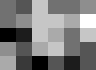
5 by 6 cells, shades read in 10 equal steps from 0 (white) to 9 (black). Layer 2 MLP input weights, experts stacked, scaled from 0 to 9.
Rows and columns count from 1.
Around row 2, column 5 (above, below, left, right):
5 5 2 0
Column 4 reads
5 2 3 2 6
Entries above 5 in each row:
1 0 2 2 5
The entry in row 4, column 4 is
2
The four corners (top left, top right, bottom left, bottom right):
5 4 3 6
